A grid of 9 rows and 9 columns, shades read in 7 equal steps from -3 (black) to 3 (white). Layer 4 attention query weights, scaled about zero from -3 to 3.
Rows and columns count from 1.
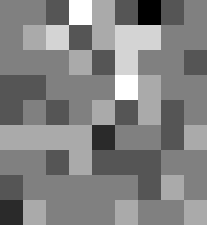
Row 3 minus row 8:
1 0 0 1 -1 2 1 -1 -1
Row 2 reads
0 1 2 -1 1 2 2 0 0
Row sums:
-2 7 1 2 -2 2 -3 -1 1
